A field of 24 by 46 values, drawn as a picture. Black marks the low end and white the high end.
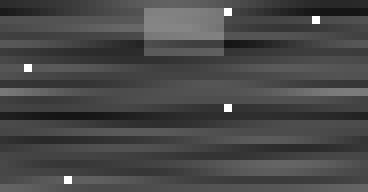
Odd patch: higher, in the top middle. Average level on the scale: 30%. Slope: none. Grain: streaks across. Ninth with the highest average: top middle. Lone odd cells: 5, each higher than its neighbours.
